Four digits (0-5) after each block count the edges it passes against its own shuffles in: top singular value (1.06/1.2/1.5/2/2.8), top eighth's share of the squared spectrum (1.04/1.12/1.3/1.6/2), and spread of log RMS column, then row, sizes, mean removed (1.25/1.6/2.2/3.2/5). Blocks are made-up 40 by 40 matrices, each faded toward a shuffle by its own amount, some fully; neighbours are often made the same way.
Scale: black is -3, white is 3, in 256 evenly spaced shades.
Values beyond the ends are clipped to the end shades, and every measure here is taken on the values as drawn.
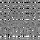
4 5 2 3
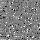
2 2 0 1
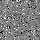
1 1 0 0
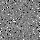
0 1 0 0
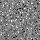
0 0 0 0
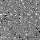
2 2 1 1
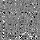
2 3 2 2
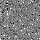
1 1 0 0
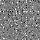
2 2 1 1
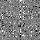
2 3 2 2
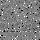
1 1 0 1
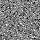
0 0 0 0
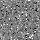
1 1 1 0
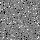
0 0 0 0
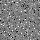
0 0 0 0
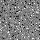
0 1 0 0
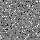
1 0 0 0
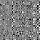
4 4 2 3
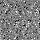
2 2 0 1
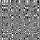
4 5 3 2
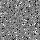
0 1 0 0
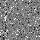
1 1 1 0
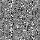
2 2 2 0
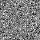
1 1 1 0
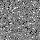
0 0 0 0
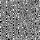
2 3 3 0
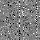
2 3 2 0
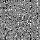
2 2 2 0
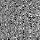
1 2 2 0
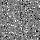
0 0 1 0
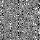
2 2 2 0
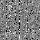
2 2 2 0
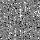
1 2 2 0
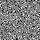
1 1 0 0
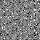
1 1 1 0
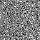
0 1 1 0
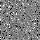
1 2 2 0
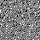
0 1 0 0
